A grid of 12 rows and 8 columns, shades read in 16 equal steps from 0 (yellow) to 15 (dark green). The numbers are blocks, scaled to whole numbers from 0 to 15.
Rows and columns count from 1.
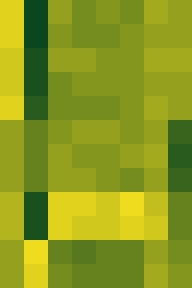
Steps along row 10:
up down up same down up up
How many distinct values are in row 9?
7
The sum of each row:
56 58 52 57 56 59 59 60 34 35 57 54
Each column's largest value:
6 15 9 10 9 9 6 13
